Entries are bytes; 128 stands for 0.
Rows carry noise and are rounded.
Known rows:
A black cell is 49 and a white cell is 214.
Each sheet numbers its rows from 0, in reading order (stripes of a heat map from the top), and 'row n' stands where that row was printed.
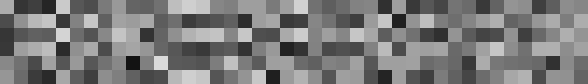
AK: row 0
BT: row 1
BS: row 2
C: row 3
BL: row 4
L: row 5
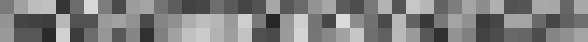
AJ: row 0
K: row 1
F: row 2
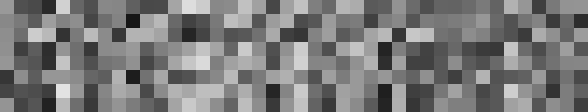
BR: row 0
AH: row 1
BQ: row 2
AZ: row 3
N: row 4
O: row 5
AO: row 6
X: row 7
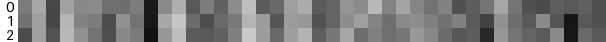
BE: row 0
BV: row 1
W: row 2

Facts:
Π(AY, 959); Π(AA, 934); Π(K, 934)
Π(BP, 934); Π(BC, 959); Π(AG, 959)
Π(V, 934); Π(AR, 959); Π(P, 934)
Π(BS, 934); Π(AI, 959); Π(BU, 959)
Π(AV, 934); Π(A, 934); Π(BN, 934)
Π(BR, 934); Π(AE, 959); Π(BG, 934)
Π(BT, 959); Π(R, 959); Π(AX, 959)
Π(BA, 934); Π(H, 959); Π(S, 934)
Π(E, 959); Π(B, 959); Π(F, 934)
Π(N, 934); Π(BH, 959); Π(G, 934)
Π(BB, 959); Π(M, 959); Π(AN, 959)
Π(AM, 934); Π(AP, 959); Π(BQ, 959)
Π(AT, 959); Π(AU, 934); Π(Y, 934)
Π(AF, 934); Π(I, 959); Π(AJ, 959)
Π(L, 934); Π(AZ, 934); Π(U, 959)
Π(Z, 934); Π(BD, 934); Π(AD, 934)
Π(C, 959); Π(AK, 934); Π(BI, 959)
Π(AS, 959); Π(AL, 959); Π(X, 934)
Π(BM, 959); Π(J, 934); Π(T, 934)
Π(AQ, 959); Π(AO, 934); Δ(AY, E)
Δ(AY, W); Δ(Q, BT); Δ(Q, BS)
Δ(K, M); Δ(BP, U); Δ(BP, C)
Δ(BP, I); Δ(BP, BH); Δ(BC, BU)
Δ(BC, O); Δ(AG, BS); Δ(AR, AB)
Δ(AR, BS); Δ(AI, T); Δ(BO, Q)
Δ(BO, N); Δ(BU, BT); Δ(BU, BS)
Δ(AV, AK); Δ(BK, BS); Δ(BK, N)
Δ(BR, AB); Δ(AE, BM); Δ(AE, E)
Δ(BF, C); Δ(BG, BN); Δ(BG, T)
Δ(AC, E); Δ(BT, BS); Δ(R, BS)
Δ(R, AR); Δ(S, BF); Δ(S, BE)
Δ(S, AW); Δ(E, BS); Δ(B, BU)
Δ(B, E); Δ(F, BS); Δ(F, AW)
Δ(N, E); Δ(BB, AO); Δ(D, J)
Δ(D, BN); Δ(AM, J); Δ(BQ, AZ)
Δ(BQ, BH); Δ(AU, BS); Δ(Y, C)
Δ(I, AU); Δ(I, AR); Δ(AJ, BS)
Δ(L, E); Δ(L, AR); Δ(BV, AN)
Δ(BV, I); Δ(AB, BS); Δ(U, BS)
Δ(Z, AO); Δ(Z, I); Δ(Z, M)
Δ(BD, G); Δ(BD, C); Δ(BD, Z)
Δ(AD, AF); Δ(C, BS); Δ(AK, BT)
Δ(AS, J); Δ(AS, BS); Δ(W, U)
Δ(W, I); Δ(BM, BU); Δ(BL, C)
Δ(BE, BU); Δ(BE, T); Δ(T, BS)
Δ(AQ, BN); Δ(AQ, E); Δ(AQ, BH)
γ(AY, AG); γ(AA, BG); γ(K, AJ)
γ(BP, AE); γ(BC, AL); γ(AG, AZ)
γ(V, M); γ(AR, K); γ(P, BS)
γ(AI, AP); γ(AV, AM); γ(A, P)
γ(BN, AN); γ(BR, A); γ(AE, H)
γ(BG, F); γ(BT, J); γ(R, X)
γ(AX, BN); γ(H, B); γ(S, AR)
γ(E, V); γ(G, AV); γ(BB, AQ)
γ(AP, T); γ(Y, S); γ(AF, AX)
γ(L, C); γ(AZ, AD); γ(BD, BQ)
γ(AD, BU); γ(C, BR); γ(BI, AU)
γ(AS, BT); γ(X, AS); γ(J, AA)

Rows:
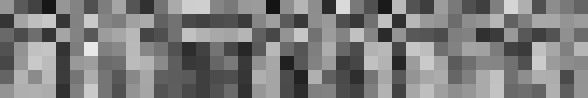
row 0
BD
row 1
AR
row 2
BN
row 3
BU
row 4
BH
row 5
AY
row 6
AS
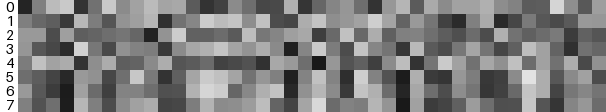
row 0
M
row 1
T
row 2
AC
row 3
Z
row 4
AI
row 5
G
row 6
BP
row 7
J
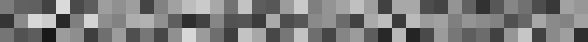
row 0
AU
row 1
AN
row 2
AF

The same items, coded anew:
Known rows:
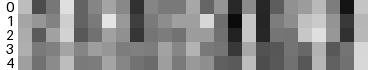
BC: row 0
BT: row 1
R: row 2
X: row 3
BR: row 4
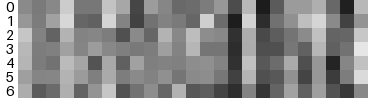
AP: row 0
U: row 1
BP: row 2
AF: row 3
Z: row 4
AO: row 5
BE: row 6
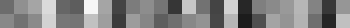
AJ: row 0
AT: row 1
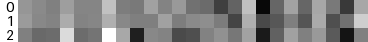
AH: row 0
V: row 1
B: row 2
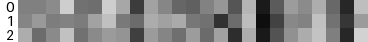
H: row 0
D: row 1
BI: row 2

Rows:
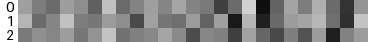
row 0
BV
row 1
BB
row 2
BG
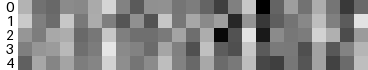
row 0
AC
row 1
Y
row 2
AB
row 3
F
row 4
AM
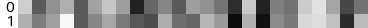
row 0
E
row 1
C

